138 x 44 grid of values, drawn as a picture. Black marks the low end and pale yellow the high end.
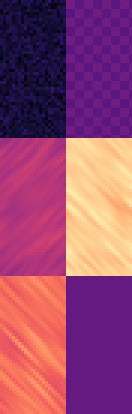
The table splits into 3 rows of 2 panels. Panel 1,1: very low, fine-grained, faint in contrast. Panel 1,2: low, checkered, faint in contrast. Panel 2,1: middling, slanting up to the right, faint in contrast. Panel 2,2: very high, slanting down to the right, faint in contrast. Panel 3,1: high, slanting down to the right, faint in contrast. Panel 3,2: low, flat.
